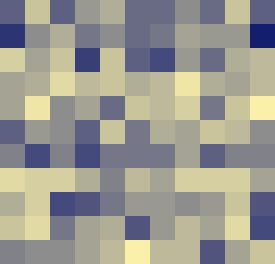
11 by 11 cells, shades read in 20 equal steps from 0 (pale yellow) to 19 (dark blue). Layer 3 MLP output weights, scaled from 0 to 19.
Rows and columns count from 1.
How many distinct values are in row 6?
8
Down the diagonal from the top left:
13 9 4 5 12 11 11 3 8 2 4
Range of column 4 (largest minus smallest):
11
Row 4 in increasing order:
1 2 4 5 5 5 6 6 6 7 7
